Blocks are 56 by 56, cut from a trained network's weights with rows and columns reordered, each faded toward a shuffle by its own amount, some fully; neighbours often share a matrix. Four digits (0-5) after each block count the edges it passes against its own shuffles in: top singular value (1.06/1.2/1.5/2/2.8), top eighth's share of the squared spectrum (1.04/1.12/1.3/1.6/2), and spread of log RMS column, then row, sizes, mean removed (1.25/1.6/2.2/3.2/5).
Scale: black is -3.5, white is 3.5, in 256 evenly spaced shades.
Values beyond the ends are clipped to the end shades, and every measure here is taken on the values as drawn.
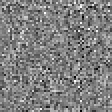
3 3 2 1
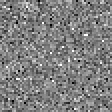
0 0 0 0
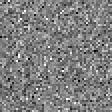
0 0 0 0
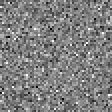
1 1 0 0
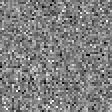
2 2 0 1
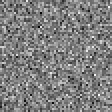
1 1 0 0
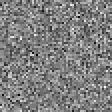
1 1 0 0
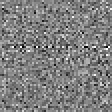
3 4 2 2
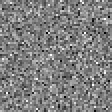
0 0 0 0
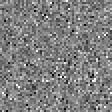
0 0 0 0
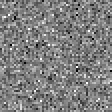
0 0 0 0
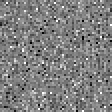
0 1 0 0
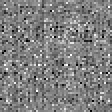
2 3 0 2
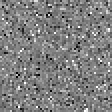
0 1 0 0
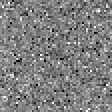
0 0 0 0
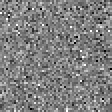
1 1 0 0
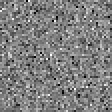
0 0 0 0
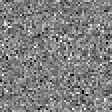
1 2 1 0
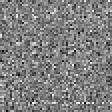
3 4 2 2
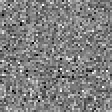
2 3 0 1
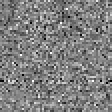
2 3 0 1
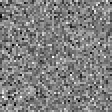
2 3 0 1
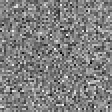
2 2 0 1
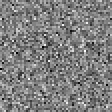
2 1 0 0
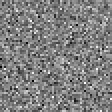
1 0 0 0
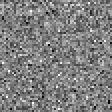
3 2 0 0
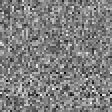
3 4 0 2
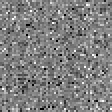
2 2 0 1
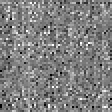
2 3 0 2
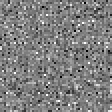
1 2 0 1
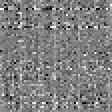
3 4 0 3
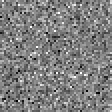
1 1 0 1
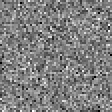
1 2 0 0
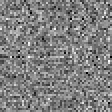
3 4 1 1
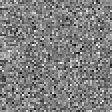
2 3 1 1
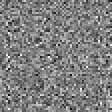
3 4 2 2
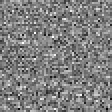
3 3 1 1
